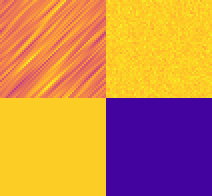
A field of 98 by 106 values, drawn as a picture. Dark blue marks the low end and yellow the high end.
The table splits into 2 rows of 2 panels. Panel 1,1: high, slanting up to the right. Panel 1,2: very high, fine-grained, faint in contrast. Panel 2,1: very high, flat. Panel 2,2: very low, flat.
